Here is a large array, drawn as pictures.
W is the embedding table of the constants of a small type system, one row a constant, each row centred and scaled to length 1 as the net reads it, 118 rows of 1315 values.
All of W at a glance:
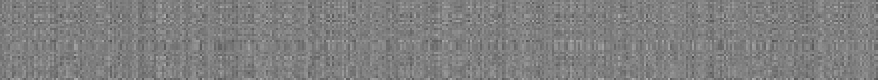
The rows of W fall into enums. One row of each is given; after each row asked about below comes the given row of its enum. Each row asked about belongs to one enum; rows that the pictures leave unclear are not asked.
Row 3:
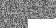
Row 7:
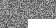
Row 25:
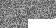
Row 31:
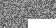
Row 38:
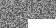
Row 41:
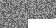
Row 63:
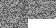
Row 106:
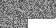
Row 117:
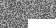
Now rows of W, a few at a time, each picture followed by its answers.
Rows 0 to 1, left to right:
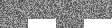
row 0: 106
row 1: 117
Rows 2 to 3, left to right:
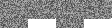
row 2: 31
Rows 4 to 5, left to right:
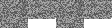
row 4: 63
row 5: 63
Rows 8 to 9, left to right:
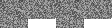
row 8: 106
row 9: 106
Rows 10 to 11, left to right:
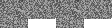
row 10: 106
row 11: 106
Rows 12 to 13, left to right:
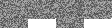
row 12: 31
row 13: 63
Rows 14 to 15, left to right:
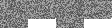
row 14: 117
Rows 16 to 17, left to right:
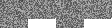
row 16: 106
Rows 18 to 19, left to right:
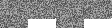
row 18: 7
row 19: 25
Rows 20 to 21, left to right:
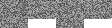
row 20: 63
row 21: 41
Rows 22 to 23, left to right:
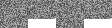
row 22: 25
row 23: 41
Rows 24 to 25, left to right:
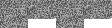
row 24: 25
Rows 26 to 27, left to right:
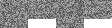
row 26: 41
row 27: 63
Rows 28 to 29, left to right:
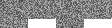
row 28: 106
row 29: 117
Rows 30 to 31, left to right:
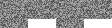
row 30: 31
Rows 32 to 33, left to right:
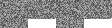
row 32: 31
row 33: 106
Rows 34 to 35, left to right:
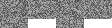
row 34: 63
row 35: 106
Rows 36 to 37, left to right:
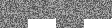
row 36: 3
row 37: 7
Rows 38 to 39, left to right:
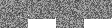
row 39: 106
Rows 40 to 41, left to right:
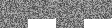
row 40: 3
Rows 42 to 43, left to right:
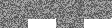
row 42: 31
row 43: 63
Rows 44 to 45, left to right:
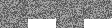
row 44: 63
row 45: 25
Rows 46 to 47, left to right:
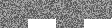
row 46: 31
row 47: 117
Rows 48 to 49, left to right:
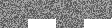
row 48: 31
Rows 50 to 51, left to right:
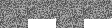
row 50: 25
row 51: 25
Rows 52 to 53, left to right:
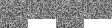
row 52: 38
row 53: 38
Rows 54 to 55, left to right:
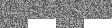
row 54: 3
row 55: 106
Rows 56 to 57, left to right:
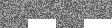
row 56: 31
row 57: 117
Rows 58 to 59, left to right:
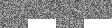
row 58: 31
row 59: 106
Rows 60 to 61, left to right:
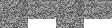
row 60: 63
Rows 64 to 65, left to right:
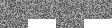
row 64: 117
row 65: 41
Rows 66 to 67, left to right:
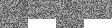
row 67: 117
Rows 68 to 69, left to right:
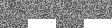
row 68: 117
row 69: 117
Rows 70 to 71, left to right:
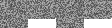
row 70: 117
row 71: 63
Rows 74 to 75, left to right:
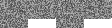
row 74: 117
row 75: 3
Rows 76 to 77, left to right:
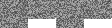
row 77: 31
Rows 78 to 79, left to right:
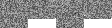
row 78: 3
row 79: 38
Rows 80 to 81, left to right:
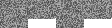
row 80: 25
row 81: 117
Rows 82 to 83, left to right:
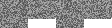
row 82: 63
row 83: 117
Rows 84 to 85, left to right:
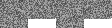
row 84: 106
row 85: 25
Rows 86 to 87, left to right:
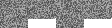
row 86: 25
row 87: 117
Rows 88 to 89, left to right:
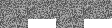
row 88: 25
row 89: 25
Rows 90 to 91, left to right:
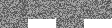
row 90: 63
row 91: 31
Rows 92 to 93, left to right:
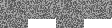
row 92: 117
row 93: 117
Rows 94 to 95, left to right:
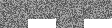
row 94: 41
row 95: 25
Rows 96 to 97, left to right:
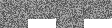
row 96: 41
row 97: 25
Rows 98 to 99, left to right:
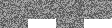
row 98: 31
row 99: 63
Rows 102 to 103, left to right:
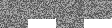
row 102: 7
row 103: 63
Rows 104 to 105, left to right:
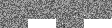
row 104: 31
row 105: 38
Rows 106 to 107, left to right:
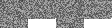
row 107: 63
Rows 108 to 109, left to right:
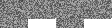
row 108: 106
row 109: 31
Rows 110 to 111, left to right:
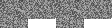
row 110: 106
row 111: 106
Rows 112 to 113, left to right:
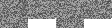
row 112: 63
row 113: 31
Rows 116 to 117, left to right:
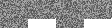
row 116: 31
